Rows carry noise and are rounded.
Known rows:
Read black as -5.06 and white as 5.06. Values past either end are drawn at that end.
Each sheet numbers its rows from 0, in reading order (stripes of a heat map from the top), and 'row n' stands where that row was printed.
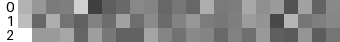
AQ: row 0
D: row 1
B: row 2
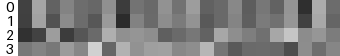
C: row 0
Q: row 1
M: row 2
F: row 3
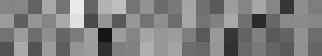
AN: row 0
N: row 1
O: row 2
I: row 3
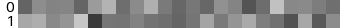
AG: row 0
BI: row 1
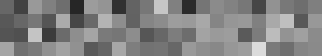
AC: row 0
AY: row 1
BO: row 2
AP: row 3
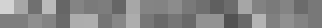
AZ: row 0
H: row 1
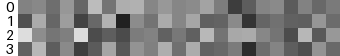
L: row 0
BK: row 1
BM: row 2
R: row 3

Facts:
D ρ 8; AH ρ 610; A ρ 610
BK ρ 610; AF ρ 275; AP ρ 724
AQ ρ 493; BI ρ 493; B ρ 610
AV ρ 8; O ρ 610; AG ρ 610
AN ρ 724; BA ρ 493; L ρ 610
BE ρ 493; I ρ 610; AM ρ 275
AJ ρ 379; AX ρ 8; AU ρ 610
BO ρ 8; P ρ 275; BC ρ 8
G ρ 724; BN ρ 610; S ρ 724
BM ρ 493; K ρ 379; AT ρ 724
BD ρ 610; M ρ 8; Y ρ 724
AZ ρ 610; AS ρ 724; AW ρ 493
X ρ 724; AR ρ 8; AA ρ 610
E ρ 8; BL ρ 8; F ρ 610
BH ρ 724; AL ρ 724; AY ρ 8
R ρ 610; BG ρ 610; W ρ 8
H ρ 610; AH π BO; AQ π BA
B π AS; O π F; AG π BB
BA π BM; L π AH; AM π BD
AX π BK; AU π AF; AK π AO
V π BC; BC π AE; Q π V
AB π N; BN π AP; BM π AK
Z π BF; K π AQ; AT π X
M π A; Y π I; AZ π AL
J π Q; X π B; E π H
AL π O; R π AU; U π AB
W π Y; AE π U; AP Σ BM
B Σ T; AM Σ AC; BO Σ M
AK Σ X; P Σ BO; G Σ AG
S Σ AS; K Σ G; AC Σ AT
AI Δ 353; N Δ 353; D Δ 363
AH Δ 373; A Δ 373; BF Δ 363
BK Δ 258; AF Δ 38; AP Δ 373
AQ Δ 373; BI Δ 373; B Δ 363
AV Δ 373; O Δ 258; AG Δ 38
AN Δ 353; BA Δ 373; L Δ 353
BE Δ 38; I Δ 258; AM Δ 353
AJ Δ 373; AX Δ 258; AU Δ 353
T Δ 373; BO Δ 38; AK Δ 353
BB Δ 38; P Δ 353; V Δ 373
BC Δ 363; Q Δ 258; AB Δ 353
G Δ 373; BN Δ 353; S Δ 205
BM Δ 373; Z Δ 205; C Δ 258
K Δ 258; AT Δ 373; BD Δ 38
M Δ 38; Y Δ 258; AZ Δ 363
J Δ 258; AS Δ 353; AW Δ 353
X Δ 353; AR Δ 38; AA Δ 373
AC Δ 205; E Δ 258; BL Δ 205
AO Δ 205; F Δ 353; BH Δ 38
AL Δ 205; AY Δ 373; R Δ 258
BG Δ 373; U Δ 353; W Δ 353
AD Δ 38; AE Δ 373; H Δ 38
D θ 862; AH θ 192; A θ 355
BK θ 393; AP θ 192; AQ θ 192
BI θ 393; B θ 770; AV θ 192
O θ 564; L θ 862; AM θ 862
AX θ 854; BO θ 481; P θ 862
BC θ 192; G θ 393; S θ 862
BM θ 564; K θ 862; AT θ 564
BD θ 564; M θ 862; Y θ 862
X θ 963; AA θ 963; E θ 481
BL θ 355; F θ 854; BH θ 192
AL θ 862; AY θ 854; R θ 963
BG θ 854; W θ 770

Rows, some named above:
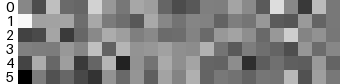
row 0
BH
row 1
B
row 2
AR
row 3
F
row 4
BK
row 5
AX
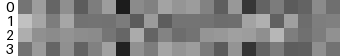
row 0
O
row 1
BF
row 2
G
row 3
O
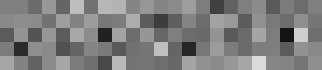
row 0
L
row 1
BE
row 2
Y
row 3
AL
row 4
AT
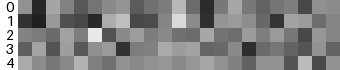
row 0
S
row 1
BL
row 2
AS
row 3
I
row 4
BG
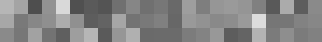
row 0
BA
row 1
AP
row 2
BD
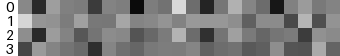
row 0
AO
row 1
AA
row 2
S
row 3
K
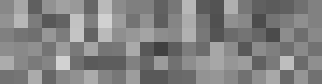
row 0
AW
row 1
P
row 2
F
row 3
BE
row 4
AE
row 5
AD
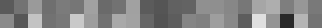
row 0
BB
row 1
BH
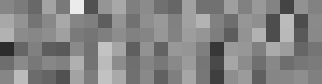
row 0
AS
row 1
A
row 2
AH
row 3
W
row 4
AI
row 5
AM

